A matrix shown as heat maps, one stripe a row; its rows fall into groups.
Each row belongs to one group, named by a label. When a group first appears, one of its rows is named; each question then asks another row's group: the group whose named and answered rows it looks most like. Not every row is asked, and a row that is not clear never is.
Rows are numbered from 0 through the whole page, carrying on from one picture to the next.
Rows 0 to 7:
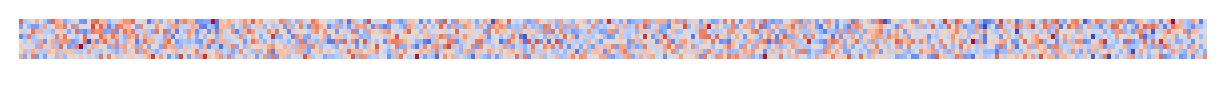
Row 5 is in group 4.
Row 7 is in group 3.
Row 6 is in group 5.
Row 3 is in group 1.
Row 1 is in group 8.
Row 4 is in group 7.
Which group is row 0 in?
4
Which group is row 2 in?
4
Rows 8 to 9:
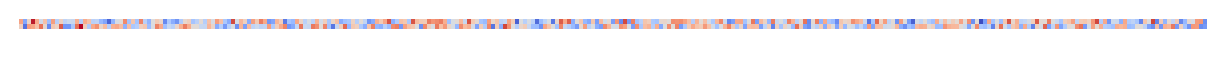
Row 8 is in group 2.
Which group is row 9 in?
4
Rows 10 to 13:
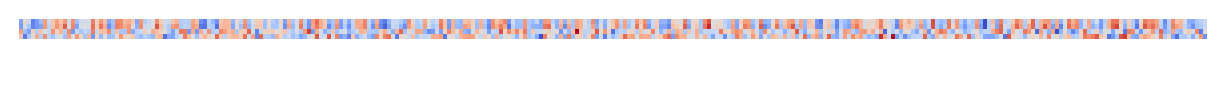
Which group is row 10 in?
8
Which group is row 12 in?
3
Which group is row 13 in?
2
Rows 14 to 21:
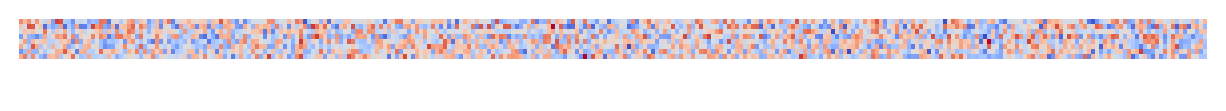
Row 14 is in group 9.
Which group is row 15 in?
4
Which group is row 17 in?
8
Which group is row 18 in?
2
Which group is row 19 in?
2
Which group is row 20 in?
1
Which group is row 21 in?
5
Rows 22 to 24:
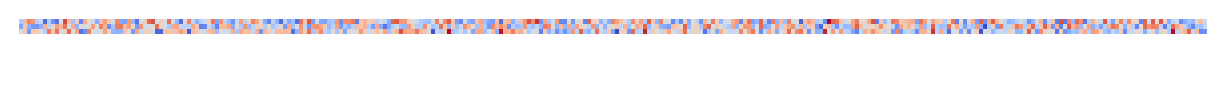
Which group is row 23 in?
8
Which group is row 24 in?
5
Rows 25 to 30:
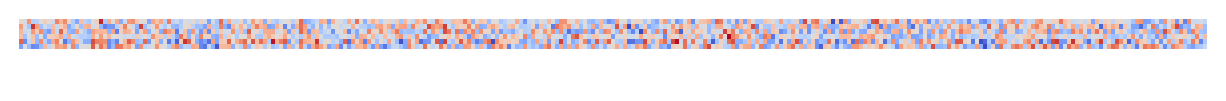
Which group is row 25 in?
1
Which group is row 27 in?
4
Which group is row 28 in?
3
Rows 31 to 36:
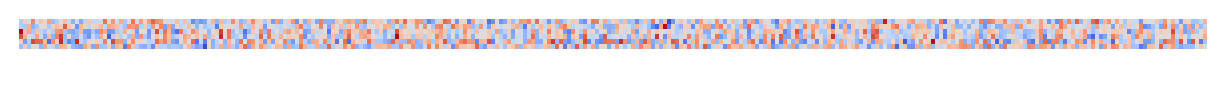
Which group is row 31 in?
7
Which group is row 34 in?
9
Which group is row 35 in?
4
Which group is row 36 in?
2
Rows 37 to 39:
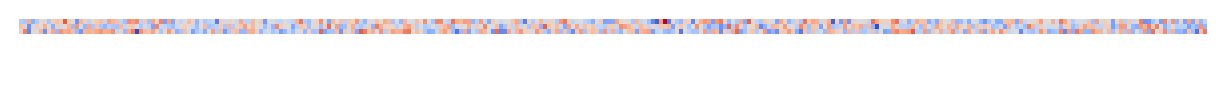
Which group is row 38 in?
2
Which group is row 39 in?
7
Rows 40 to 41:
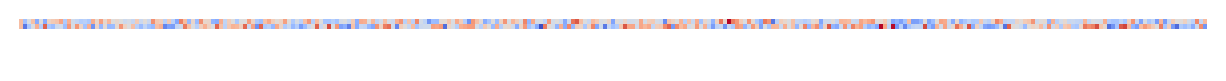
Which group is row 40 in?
3
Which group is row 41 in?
2
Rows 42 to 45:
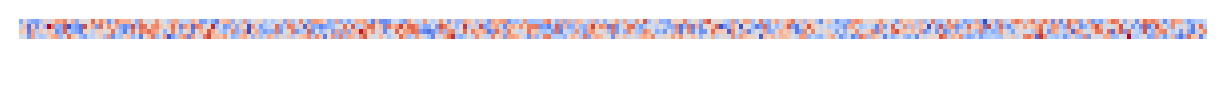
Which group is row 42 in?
8
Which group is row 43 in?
7
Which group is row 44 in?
7
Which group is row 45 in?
5
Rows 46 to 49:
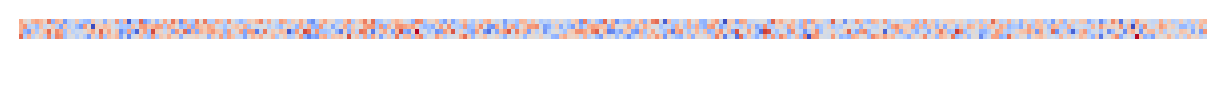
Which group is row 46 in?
9
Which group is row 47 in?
7
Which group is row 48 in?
3
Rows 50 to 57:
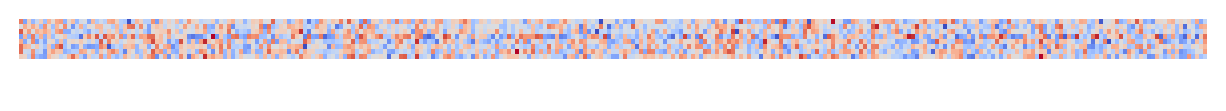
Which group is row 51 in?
9
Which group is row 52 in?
9
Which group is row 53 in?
7
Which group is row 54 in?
3
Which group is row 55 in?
9
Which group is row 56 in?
3
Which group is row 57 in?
5
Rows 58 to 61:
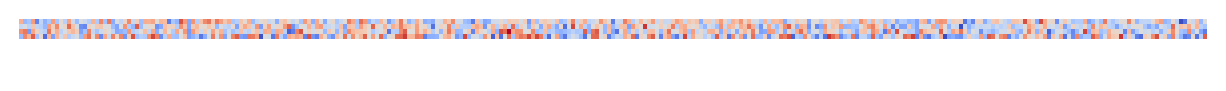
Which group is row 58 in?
3
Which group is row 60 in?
5
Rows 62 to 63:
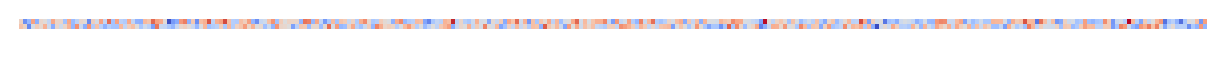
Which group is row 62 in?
3
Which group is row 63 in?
2
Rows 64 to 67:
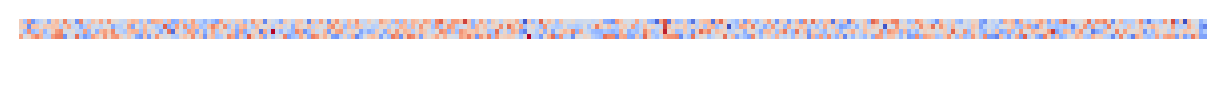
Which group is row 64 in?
1
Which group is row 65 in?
5
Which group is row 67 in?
4
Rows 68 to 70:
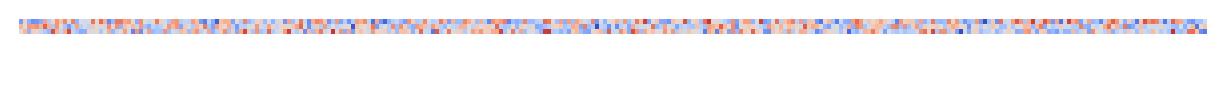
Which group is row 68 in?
8
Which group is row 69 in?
9
